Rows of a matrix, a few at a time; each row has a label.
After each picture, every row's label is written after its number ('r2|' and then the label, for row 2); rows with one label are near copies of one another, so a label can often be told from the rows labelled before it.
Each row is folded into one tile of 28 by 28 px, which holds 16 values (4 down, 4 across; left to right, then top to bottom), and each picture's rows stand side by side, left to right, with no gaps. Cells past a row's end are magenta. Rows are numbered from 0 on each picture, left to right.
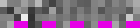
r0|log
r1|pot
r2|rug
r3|rug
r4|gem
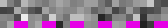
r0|log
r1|log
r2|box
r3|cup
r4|log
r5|pot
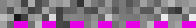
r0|cup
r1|log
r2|pot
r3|log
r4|rug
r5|log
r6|log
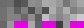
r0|rug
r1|gem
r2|box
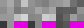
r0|box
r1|box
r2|pot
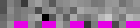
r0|rug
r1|cup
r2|gem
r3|box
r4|box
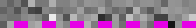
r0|rug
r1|log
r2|gem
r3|cup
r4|gem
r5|cup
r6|box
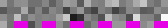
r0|gem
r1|rug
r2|cup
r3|log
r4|log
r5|log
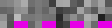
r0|gem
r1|rug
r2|pot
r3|cup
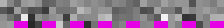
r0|log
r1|pot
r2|gem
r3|box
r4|rug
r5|log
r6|cup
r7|box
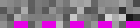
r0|gem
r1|rug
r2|gem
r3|log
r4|cup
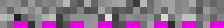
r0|cup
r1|box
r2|pot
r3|log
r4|pot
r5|log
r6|box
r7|rug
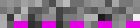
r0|gem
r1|pot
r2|pot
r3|cup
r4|log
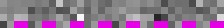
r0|box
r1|rug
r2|log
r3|rug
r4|box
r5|cup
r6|rug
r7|log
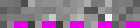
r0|rug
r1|box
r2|box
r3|log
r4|rug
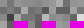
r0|gem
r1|gem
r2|log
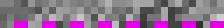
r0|rug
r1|log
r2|box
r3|gem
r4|gem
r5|pot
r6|pot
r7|box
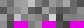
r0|gem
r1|log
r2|pot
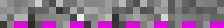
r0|box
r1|pot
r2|log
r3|box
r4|pot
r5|log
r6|rug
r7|rug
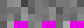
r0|rug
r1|rug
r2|rug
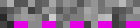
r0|pot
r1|log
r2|rug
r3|box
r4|pot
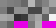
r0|cup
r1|log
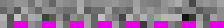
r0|gem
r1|cup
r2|gem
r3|gem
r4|gem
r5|box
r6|cup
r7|gem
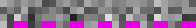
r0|gem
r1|pot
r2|cup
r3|log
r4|gem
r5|gem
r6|cup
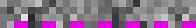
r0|log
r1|pot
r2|gem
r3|rug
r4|pot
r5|box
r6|gem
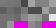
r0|rug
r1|log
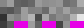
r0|pot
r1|gem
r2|box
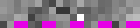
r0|box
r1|pot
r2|log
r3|rug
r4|box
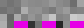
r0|gem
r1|box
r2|box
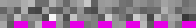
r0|gem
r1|log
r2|gem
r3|log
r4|log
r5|gem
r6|cup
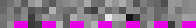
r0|rug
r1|pot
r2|gem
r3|log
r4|cup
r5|rug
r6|box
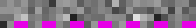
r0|box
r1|rug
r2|cup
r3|rug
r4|log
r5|cup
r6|rug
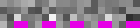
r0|gem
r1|log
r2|gem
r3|log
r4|cup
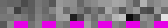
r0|rug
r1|rug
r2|cup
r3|gem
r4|cup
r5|log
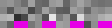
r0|cup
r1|log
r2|log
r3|box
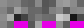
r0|cup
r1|rug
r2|cup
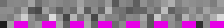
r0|box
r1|log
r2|gem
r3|gem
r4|rug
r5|gem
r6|gem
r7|box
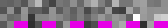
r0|rug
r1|pot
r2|rug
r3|pot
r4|log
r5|box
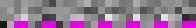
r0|box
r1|cup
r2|box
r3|log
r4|log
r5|log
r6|cup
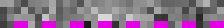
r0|pot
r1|gem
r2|rug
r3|box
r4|box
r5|cup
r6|rug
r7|pot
